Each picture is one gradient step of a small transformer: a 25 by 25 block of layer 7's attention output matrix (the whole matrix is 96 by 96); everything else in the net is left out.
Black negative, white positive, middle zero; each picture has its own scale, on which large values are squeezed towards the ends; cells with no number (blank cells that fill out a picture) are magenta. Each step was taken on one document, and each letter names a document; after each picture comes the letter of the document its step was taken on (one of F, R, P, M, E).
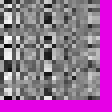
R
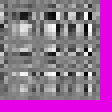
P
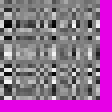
R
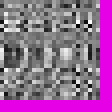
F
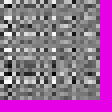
R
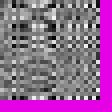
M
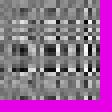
P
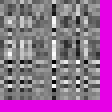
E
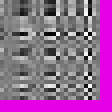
P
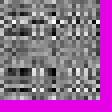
M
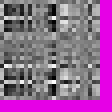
E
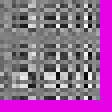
P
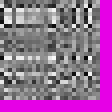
F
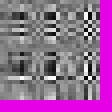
P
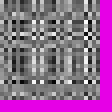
M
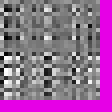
R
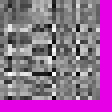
E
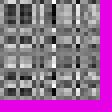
E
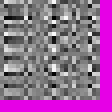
E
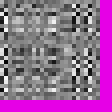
F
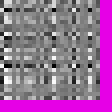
R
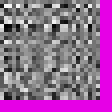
F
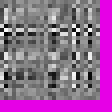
F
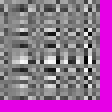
P
